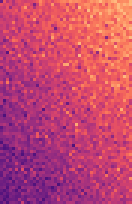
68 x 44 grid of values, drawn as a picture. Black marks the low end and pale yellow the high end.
The top right is the ninth with the highest average. Values rise toward the top right. No single row or column stands out from its neighbours. There are no regular stripes. The values follow a bell shape. The ninth with the lowest average is the bottom left.
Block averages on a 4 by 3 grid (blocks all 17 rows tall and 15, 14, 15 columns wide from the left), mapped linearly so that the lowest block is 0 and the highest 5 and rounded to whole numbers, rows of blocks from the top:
345 | 234 | 123 | 012
